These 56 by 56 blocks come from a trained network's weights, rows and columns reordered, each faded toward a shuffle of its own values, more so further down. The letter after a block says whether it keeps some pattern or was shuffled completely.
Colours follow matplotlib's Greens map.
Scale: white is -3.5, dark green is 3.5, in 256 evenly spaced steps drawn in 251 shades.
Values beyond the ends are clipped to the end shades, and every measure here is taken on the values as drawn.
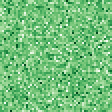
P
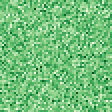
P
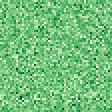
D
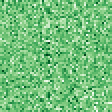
D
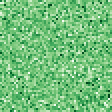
P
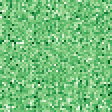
D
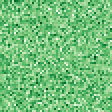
P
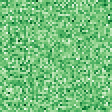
D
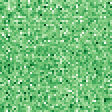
D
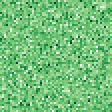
P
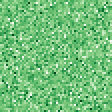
P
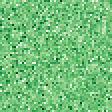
P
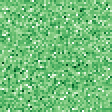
P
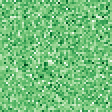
D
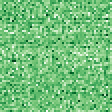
D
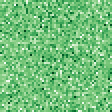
P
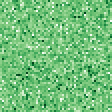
P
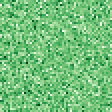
P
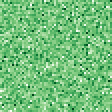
P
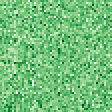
D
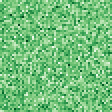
P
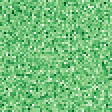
P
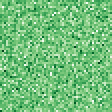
P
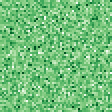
P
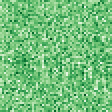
D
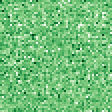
D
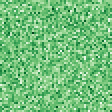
P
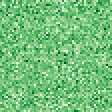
D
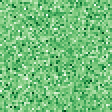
P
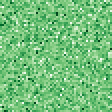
P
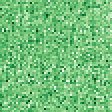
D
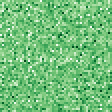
D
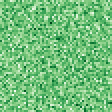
P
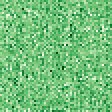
D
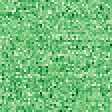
D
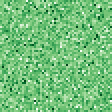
P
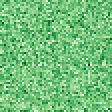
D
